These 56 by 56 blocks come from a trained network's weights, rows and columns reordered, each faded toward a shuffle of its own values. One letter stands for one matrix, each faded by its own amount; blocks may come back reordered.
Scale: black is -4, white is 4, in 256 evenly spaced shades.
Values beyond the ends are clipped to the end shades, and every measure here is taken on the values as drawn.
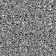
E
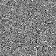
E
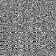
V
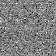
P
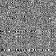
V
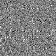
E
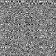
V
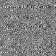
V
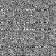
V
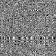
V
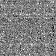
P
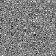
E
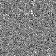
E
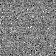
P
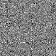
E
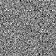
E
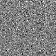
E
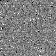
P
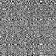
V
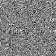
E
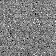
P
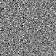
E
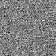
E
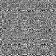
V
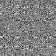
V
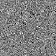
E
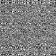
V
